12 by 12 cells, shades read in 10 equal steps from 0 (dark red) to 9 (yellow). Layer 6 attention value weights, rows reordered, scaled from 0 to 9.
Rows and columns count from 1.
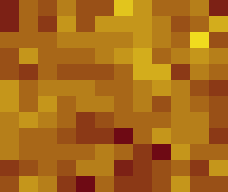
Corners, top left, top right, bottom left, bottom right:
1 1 3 3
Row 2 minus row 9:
-4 0 -2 3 1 4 6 2 -1 -2 -1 5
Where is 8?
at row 1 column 7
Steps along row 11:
up up down up same down up up up down up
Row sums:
47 53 59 59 47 54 54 50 42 46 40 39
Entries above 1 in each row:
10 11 12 12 12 12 12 12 11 11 11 11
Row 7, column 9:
3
